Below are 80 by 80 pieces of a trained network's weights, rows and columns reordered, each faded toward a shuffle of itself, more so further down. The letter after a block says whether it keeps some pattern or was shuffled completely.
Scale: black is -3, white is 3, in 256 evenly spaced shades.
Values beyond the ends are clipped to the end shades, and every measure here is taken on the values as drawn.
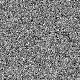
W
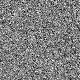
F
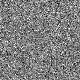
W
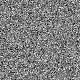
F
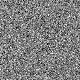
F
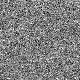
F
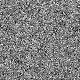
F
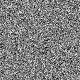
F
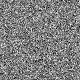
F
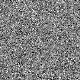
W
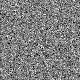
F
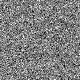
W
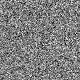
F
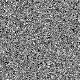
W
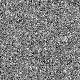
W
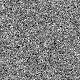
F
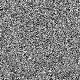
W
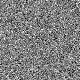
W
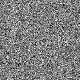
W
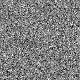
F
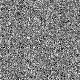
W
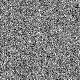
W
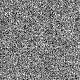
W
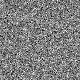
F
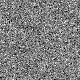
F
